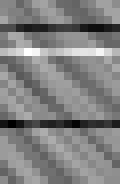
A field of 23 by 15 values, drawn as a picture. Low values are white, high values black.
Odd lines: rows 4, 7 and 16. Average level on the scale: 50%. Slope: none.
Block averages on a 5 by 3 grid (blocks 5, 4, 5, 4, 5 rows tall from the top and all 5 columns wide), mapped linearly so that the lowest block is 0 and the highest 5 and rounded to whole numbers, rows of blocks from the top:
4 4 5 | 1 1 0 | 2 2 3 | 5 4 4 | 2 3 2
